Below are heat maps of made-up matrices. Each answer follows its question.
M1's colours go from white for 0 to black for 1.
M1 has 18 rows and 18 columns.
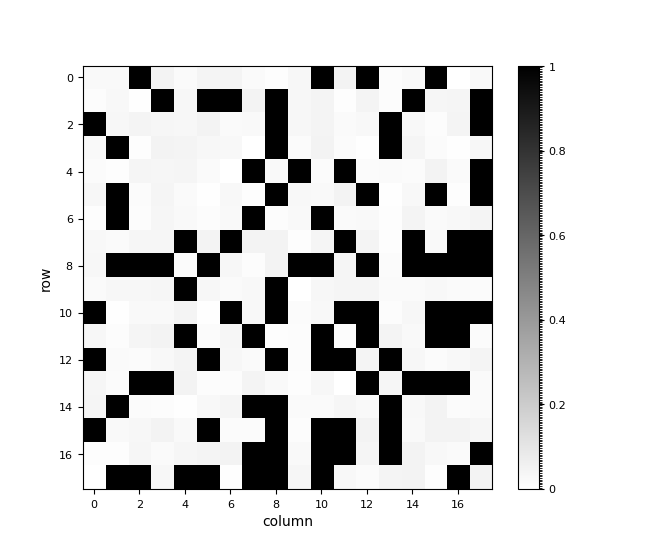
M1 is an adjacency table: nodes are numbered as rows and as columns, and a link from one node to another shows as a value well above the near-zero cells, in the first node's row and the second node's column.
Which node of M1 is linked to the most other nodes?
node 8
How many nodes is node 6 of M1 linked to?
3
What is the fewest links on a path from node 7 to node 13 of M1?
2
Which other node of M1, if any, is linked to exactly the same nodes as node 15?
node 12
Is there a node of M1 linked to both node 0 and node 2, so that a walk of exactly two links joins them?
no
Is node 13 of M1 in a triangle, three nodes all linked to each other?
no
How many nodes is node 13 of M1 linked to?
6
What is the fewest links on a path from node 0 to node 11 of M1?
2
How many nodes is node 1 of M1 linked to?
6
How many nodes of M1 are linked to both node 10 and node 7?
4
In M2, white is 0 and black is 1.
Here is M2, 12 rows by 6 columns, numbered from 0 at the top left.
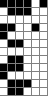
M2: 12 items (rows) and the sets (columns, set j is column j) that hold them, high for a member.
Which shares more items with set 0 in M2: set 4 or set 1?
set 1
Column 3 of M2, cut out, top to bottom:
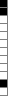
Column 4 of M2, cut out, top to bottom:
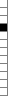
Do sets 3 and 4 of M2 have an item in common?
no
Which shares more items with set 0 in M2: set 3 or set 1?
set 1
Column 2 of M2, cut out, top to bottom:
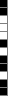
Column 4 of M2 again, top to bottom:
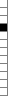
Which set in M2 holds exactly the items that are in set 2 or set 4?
1
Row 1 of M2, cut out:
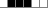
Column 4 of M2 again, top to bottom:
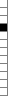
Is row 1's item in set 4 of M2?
no
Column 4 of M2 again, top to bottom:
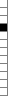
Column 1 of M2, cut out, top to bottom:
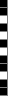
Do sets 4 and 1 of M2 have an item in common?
yes
